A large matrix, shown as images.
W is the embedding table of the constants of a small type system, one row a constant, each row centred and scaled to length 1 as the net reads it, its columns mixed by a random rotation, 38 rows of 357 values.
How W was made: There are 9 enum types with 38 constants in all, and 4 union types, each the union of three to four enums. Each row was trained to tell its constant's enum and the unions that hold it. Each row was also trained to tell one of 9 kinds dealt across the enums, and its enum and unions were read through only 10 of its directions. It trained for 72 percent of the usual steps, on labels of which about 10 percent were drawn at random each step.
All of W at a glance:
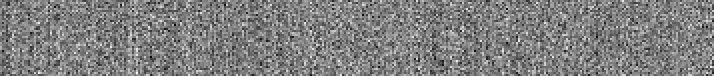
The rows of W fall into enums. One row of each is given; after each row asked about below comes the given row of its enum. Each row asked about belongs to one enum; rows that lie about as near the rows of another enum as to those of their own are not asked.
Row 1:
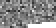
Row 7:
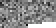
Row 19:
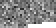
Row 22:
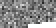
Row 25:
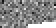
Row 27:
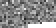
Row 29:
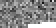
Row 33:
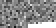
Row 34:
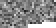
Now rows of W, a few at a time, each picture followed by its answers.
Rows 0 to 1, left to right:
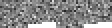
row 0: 29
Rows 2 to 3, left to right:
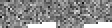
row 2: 27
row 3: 19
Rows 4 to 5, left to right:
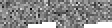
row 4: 22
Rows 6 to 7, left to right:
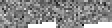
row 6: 22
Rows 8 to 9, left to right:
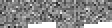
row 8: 33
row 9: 19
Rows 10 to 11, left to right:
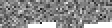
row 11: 1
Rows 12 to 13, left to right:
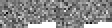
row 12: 1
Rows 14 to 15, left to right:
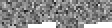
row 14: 34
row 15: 1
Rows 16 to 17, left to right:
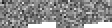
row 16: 25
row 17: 7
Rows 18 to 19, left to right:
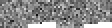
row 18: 27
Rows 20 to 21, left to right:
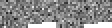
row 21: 22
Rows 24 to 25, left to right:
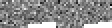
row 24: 27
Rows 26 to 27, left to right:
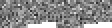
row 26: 19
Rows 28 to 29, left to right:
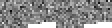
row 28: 1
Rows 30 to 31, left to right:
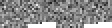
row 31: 7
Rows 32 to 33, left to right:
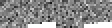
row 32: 19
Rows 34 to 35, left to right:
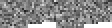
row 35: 22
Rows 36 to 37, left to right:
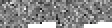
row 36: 27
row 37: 29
